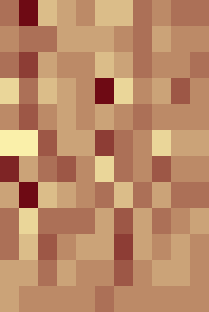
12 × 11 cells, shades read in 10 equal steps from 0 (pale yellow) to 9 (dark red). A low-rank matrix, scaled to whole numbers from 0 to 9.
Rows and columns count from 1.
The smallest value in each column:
0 0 2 3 3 1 1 3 1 3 3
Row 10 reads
5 2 6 4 3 3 7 3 4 3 4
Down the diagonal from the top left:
5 5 3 3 4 7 5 5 5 3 4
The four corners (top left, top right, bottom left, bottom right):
5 5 3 4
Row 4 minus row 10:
-4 3 -4 -1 1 6 -6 1 -1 3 0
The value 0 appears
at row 6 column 1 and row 6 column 2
